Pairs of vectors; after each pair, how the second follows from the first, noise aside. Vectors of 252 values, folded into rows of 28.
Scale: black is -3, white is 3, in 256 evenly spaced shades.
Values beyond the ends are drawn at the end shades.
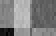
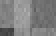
shrunk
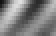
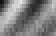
copied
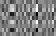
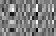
copied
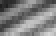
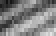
copied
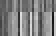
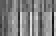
copied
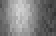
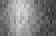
copied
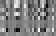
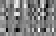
copied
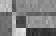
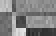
copied
